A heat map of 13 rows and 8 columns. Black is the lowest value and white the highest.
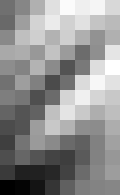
Values change most from cell to cell in the centre. There is an overall slope up to the top right. The ninth with the lowest average is the bottom left. The grain runs diagonally up to the right.
